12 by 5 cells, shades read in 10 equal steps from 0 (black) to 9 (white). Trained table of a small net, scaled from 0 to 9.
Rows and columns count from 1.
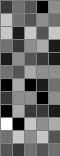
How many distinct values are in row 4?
5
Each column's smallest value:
0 0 0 0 1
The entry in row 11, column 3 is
5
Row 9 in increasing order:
0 1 2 2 6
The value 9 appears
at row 10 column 1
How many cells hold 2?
7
